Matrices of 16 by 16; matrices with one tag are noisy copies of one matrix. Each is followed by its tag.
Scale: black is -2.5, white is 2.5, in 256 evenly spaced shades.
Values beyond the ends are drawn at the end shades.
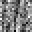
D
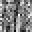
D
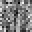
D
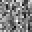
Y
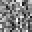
Y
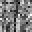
D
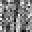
D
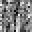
D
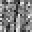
D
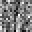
D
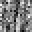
D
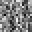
Y
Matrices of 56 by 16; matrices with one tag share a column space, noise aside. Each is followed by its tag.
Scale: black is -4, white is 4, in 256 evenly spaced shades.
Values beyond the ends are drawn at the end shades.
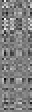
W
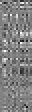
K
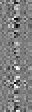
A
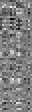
W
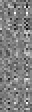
W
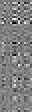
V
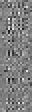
W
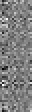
A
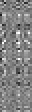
K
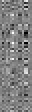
K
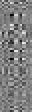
K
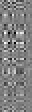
K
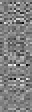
V
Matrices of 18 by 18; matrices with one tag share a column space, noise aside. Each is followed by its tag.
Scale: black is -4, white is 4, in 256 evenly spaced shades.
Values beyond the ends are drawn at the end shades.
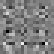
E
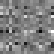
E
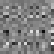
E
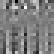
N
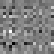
E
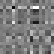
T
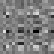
E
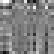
N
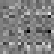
E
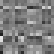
T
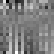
N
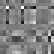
T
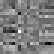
E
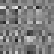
T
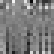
N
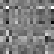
T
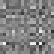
E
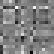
T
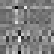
T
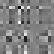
T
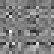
E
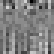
N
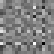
E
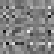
E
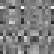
T
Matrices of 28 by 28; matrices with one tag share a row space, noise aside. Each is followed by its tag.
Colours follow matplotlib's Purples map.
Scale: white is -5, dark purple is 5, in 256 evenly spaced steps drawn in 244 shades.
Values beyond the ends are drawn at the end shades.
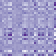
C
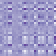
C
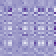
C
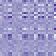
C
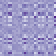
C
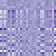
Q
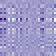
Q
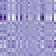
Q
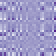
Q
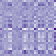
C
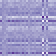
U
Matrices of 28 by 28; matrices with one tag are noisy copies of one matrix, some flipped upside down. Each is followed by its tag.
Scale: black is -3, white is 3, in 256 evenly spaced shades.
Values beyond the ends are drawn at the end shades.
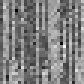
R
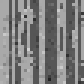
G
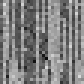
R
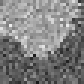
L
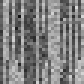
R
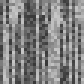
R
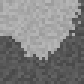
L
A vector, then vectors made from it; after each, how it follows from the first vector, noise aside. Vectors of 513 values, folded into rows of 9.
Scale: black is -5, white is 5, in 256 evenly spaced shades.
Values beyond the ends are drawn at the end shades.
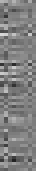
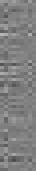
shrunk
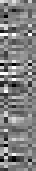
scaled up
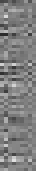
negated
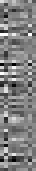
scaled up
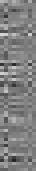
copied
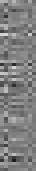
copied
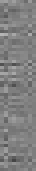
shrunk
